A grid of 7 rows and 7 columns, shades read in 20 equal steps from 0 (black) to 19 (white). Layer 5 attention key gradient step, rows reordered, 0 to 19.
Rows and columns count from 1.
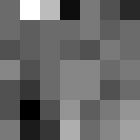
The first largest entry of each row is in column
2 5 6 1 4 4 4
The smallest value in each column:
6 0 4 1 6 6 3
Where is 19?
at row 1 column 2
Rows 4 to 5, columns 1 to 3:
10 6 8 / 6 4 8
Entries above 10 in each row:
2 0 0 0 0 2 2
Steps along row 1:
up down down up down down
